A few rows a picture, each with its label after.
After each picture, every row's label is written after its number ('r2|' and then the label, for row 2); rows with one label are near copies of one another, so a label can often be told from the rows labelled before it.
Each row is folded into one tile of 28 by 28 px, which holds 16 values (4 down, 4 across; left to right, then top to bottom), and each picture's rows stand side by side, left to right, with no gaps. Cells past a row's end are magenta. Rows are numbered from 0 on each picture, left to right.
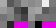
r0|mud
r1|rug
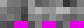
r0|mud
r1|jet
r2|jet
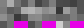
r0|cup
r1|jet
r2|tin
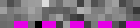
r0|jet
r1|rug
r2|cup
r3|jet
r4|mud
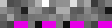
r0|mud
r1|rug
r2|rug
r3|mud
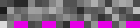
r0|tin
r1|jet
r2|mud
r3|cup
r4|cup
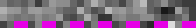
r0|jet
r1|jet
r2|cup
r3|cup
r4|jet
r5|mud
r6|tin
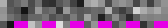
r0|mud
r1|tin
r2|tin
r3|cup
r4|cup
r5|jet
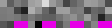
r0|mud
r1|rug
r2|jet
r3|cup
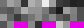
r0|cup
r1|rug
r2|tin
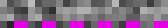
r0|mud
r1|mud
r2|jet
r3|jet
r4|mud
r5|jet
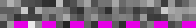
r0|cup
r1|tin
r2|mud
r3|mud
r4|mud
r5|cup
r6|jet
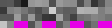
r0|tin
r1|cup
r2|cup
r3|jet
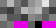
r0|cup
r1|rug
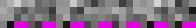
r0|rug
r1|mud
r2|rug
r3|jet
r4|jet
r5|rug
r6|mud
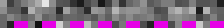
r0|mud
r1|rug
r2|tin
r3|tin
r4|jet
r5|mud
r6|jet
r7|tin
